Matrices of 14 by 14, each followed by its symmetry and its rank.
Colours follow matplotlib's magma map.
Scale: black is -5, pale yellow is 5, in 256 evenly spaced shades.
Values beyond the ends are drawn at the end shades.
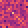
symmetric, full rank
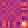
symmetric, rank two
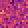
antisymmetric, full rank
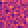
antisymmetric, full rank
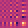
symmetric, rank one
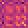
symmetric, rank two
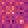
symmetric, rank three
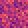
antisymmetric, full rank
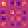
symmetric, rank two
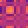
symmetric, rank one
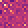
symmetric, rank three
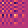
symmetric, rank one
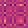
symmetric, rank one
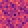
symmetric, full rank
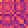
symmetric, rank three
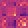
symmetric, rank two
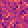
antisymmetric, full rank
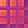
symmetric, rank one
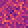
symmetric, full rank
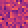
antisymmetric, full rank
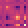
symmetric, rank two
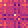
symmetric, rank three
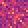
symmetric, full rank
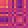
symmetric, rank one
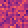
antisymmetric, full rank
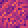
symmetric, full rank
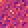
symmetric, full rank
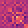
symmetric, rank three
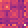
symmetric, rank three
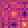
symmetric, rank two
